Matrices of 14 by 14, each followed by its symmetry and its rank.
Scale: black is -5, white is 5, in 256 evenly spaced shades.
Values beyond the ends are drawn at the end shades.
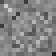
symmetric, full rank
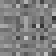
neither, rank three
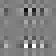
neither, rank one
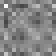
symmetric, rank three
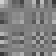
symmetric, rank one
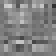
neither, rank two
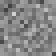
symmetric, full rank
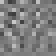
neither, rank two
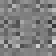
neither, rank three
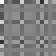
symmetric, rank one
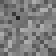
symmetric, full rank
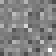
symmetric, rank three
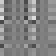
neither, rank one
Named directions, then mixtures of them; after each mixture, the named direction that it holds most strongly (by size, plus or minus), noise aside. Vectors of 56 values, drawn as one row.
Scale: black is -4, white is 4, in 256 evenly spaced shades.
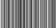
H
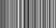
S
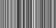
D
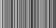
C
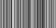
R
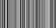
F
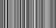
F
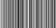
S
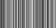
C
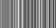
S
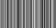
D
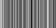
C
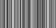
R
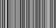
F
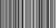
S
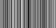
R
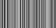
F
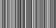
D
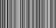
F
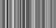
F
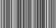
R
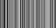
F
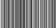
H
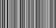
F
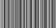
H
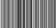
H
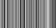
F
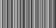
C
